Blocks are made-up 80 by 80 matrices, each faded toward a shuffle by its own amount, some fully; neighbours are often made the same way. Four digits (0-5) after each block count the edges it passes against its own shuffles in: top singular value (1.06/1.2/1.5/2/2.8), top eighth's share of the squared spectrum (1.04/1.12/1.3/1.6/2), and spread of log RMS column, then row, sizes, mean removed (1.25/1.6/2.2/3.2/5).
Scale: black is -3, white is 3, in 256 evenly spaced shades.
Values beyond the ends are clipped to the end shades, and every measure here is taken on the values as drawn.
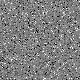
0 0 0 0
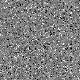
3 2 1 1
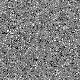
2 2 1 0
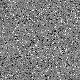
0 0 0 0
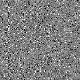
3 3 1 1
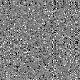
4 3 2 1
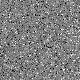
0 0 0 0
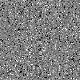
3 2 1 1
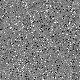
2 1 0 0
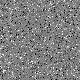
0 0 0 0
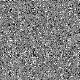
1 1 2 2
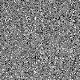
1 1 2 2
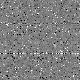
4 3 0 1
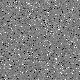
1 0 0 0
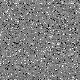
3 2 0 1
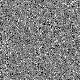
0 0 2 0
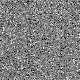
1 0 1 0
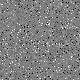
1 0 0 0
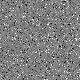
1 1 0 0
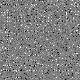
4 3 1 2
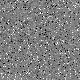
1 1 0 0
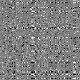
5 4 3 3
